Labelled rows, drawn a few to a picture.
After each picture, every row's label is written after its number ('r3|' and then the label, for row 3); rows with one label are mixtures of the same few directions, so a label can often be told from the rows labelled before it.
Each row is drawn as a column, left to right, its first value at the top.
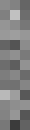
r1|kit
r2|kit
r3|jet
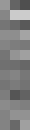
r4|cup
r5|kit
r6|kit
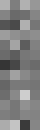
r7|cup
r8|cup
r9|kit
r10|cup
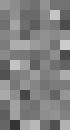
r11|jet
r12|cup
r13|kit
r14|cup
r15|cup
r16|kit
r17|cup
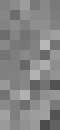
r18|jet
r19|kit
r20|jet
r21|jet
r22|cup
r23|jet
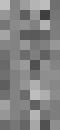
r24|cup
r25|cup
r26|kit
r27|jet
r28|kit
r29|cup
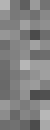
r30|cup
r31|jet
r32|cup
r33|kit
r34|jet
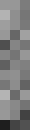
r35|kit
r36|kit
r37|jet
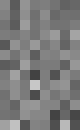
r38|cup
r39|cup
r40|cup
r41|jet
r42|kit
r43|jet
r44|cup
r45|jet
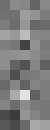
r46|jet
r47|jet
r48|kit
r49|kit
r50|cup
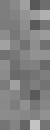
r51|cup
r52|jet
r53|cup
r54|kit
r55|kit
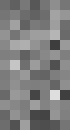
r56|jet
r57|cup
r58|cup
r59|jet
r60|jet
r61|kit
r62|kit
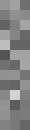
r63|cup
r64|jet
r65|cup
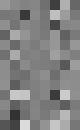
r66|kit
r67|jet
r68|kit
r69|kit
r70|cup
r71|kit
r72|jet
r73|cup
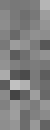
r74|jet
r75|jet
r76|jet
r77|kit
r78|cup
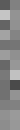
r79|kit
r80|jet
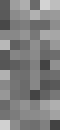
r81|cup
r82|cup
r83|cup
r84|kit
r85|cup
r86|cup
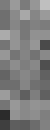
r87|jet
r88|cup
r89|kit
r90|cup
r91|cup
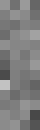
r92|jet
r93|kit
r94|cup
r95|jet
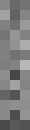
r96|kit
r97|jet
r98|cup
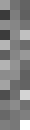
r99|kit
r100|jet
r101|kit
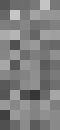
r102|jet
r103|kit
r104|jet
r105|kit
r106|cup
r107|kit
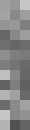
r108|jet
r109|kit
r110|cup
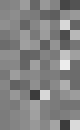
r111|cup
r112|jet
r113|cup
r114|jet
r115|kit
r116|kit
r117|cup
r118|kit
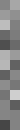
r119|cup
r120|jet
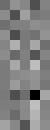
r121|kit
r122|kit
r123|kit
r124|jet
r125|kit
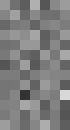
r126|cup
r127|kit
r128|jet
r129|cup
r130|cup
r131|kit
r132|jet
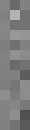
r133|kit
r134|kit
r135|jet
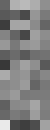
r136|cup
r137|kit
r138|kit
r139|cup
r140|cup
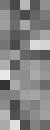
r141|jet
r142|cup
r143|kit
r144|cup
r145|cup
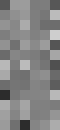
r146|jet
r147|cup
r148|cup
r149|cup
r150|cup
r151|kit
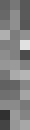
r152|jet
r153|jet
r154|cup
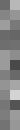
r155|cup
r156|jet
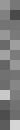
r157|jet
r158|kit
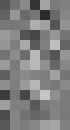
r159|jet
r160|kit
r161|kit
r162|cup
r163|kit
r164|cup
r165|cup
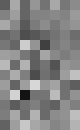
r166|cup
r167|jet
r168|kit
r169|jet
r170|cup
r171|jet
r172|jet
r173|jet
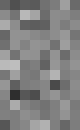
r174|cup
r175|jet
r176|kit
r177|kit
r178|cup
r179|jet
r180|cup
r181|cup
